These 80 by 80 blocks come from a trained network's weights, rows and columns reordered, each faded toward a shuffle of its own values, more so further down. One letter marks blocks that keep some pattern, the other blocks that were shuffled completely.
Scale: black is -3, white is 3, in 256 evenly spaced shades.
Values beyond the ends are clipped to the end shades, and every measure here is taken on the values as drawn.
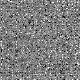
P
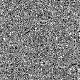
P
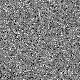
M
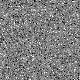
M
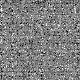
P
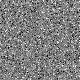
M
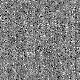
P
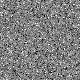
M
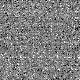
P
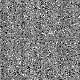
P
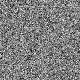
M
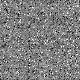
P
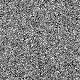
M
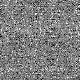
P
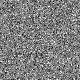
M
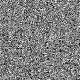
P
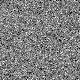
M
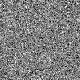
P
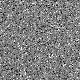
M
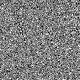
P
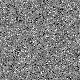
M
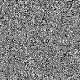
P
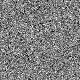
M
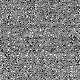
P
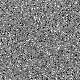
M
